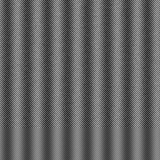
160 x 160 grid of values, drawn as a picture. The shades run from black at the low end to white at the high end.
Upright stripes repeat 8 times across the table. The bottom part is calmer, past a seam about 80% of the way down. Overall the values sit about 40% of the way up the scale.
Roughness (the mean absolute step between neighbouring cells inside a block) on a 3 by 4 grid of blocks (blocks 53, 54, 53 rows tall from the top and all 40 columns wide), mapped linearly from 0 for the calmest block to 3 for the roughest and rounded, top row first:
3333 / 3333 / 0000
